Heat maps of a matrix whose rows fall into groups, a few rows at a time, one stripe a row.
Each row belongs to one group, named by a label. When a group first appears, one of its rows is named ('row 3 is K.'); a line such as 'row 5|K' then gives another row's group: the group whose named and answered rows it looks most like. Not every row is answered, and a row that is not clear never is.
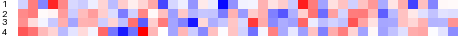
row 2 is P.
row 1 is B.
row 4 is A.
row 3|P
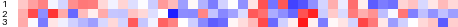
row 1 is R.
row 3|P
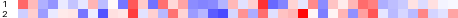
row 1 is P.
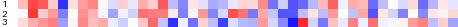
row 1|R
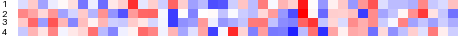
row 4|R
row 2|A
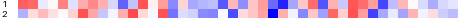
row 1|P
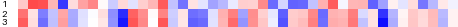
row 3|P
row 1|R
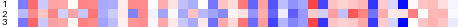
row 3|R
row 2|R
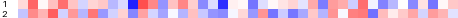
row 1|B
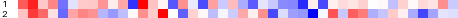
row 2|R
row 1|A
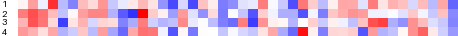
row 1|A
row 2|A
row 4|A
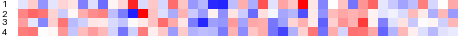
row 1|B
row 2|A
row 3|P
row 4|P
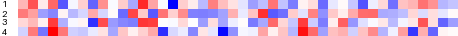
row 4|B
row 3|A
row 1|A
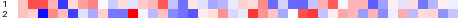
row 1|R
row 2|P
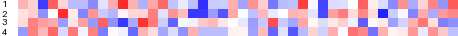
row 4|R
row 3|A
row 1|P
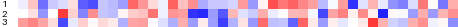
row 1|B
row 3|A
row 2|B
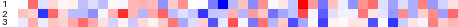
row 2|P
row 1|B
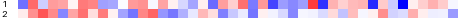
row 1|R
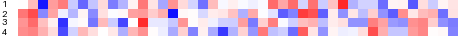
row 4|A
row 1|B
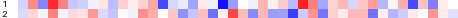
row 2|R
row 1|B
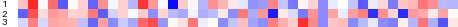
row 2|R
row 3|B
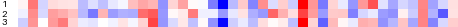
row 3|B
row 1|B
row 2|B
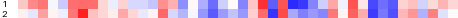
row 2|R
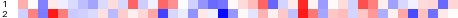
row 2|B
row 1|P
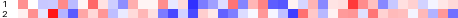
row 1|P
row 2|A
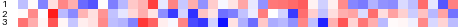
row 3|A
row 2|A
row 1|B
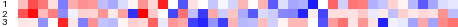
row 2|A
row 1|R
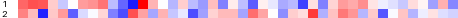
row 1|A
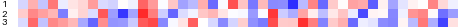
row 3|B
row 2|A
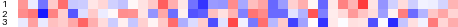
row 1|P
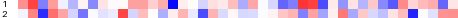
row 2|B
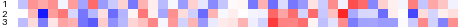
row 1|R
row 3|B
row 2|B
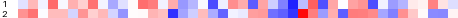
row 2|P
